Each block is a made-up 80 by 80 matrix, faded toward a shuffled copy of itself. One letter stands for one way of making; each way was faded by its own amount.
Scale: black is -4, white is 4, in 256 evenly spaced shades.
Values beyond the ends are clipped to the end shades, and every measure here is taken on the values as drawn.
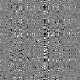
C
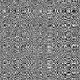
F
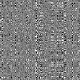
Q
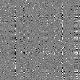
C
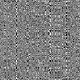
Q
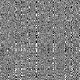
Q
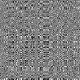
F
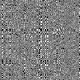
Q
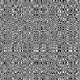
F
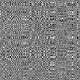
F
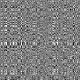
F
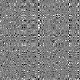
C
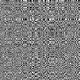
F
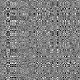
F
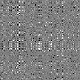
C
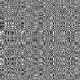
F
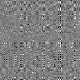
C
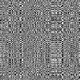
F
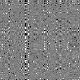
C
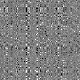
C
